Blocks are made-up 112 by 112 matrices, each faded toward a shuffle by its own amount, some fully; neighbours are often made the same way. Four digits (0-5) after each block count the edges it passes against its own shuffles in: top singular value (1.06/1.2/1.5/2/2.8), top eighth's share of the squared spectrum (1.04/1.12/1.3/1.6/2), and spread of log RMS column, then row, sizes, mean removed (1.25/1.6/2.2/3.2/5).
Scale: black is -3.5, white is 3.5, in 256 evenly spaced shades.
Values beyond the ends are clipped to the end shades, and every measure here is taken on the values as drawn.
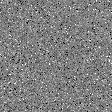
0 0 0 0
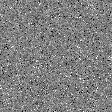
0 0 1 0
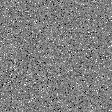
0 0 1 0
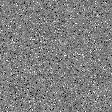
0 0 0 0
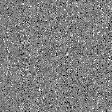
1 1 3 0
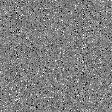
1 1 2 0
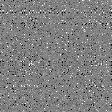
4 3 2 2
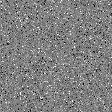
2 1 0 0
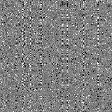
4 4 3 2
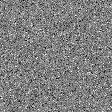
0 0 0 0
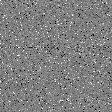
1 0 0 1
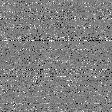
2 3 0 3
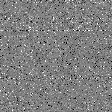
2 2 0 2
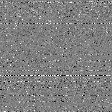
3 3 0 3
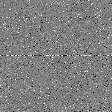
3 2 0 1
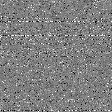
2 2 0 3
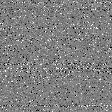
2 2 0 2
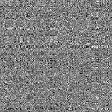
4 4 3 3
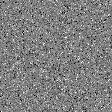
0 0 0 0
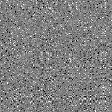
4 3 2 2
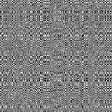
5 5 4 4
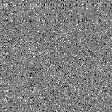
4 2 1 2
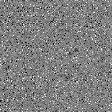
4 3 1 1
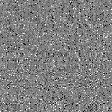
4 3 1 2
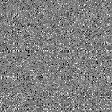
4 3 1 2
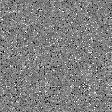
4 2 1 1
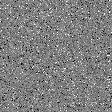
1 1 0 0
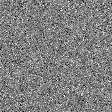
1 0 0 0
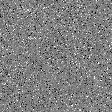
2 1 0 0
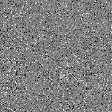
4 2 2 1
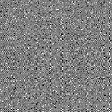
5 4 3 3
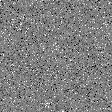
2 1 0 0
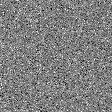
0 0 0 0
